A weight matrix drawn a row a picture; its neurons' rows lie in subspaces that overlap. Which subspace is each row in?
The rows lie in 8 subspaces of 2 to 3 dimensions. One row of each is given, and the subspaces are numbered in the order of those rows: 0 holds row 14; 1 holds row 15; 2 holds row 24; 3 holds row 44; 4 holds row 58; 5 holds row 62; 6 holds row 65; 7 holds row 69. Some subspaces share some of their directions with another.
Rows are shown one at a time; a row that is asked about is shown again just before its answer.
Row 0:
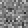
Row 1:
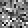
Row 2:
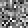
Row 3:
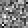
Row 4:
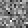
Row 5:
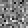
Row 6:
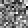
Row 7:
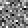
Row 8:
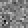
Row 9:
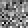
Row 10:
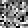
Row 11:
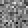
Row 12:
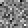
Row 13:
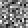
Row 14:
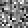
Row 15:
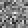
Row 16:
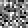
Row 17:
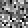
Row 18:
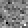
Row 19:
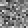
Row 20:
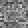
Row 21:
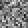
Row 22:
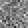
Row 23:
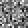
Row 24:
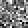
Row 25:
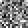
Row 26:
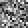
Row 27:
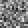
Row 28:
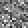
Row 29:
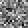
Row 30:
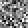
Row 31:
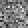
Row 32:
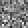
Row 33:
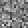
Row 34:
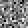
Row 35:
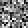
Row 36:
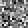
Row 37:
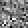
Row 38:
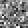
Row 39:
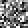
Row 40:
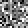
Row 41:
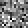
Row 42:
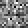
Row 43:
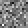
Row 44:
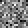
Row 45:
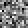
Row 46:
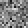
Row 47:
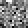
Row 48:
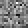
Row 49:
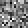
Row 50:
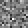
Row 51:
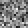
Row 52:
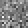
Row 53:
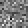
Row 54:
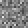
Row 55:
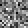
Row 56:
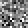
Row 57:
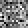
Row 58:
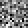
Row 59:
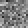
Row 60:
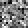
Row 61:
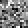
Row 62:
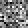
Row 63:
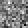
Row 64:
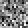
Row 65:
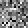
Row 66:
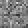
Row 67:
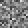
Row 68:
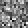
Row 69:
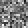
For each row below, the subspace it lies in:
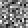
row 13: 4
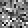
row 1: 0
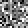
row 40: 0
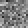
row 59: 2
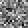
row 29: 0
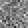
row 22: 4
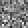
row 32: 7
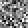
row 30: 4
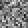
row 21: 4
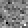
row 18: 1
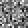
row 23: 0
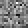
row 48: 7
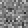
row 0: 0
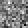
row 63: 1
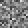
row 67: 3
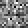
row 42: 7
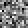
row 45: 1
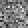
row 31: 5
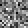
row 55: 0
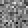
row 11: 3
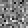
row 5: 0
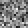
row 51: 6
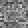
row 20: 5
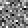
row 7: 4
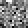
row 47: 2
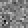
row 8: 1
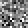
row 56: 4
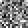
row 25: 3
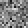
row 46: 6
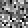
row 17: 2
